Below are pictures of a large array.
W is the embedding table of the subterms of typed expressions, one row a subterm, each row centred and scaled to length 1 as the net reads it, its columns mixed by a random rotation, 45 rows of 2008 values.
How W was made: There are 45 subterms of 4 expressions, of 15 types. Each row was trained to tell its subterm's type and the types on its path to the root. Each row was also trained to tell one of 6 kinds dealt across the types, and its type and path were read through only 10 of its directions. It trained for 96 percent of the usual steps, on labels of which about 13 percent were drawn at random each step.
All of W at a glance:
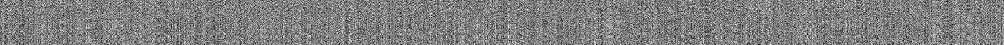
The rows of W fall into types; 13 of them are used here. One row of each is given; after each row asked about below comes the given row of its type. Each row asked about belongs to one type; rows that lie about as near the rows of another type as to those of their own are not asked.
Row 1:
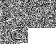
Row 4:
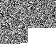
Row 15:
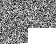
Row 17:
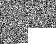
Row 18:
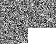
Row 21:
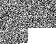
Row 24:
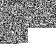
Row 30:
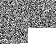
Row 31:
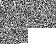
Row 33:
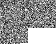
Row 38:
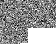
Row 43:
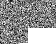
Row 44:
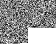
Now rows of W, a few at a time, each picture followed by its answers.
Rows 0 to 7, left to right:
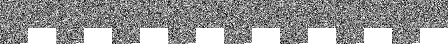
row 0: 33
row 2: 17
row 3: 38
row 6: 33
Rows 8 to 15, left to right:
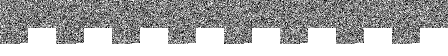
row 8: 38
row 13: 4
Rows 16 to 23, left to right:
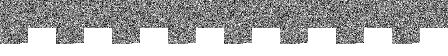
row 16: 4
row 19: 44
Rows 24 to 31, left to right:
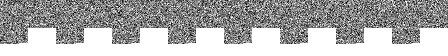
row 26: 1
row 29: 21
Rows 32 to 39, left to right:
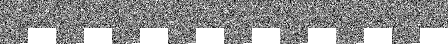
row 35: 43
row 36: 1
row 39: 17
